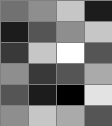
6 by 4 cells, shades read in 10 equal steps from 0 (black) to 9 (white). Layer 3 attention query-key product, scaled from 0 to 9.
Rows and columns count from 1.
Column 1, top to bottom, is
4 1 2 5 3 5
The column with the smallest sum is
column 1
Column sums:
20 25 30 28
